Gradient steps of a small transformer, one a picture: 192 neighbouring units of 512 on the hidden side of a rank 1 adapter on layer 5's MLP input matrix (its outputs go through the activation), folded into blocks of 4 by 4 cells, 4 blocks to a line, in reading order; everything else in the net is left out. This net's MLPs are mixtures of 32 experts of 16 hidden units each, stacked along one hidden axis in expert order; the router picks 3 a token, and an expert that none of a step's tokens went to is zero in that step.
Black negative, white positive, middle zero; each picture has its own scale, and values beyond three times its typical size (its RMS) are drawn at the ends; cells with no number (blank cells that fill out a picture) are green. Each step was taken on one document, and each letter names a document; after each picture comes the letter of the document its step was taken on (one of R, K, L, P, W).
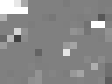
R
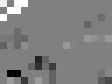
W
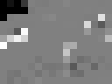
R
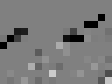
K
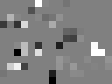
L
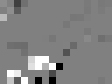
W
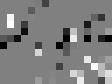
K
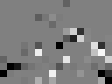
L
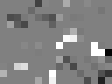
L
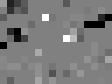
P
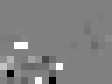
W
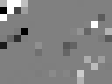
R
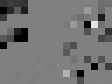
R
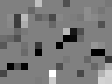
L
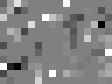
P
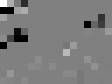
R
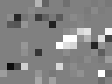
L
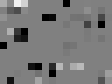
P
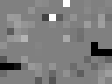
P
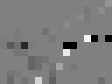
W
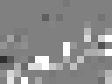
K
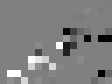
K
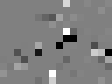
L
